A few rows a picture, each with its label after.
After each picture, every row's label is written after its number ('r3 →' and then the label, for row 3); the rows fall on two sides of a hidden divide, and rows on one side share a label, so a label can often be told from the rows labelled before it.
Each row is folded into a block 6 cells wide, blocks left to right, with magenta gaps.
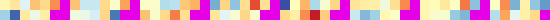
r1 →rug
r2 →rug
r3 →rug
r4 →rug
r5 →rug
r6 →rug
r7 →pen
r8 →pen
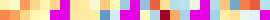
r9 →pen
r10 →pen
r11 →rug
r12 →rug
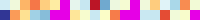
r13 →pen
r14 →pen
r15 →rug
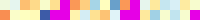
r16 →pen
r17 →rug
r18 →rug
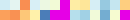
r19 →pen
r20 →rug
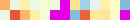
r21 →pen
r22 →pen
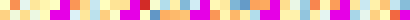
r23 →rug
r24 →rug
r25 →rug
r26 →rug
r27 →rug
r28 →pen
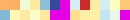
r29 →pen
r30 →rug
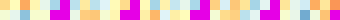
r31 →pen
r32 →rug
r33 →pen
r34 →pen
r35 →rug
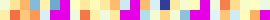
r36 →pen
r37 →pen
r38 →rug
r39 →pen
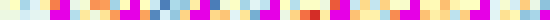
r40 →rug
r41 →pen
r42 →rug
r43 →pen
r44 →rug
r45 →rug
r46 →pen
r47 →pen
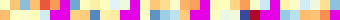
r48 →rug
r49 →pen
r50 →rug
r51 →pen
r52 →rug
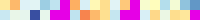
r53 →pen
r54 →pen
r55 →pen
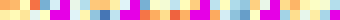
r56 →pen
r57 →pen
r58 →rug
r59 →rug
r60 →pen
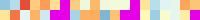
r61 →pen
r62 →pen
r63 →rug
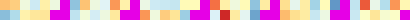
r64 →rug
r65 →rug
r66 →rug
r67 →pen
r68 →pen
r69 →rug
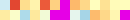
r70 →rug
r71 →rug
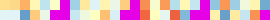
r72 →pen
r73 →rug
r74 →pen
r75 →rug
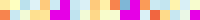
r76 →rug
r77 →pen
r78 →pen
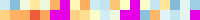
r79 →rug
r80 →rug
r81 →pen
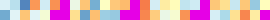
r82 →rug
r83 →rug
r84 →pen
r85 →rug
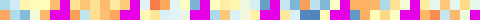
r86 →rug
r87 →rug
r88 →pen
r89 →pen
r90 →pen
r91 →pen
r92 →pen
